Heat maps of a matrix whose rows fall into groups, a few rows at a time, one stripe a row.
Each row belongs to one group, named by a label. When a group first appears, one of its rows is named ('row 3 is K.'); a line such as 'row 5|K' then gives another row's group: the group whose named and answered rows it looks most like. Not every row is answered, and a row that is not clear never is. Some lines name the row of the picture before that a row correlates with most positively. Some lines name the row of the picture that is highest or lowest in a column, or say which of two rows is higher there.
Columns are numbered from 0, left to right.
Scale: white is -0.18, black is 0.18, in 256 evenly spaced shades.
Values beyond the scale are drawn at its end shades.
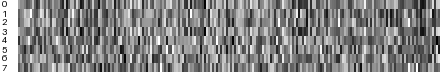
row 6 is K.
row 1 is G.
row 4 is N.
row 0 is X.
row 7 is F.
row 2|G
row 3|X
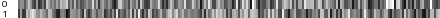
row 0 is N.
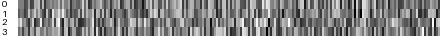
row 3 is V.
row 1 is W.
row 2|X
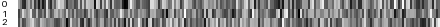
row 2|K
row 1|N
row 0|W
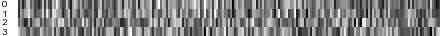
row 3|X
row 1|G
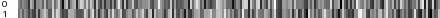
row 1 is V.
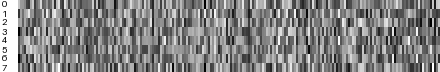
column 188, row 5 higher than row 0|Yes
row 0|X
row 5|K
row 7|V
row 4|G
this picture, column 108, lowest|5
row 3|F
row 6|F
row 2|V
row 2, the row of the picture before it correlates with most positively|1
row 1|G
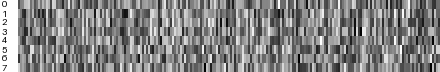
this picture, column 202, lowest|6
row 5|X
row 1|W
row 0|G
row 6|N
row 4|W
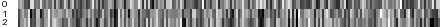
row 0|X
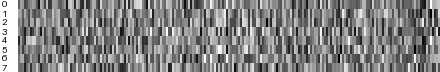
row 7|F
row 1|V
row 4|K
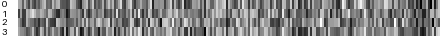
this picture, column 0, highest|1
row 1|K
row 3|X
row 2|W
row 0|V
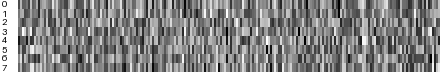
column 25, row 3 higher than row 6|No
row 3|N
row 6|V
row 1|X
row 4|F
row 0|V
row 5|K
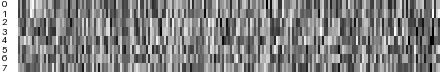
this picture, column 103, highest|4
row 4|N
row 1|K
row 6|W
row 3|W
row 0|K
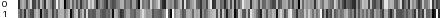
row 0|N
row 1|F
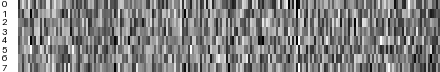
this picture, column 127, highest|0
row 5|G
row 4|N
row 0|N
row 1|G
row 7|G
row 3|F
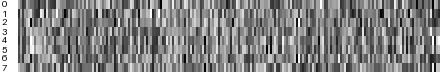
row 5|K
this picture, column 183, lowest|4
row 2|G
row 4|K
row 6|G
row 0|W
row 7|X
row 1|G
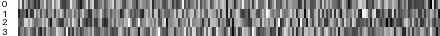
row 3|N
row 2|G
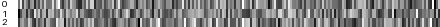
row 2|N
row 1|F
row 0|V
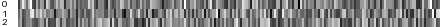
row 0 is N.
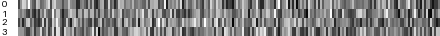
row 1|V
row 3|X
